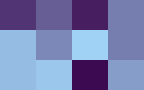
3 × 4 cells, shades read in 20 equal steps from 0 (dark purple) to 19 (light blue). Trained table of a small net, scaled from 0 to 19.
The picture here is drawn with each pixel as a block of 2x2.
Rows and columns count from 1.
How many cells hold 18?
1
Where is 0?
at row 3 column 3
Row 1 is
4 8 2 11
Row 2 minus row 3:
0 -6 19 -3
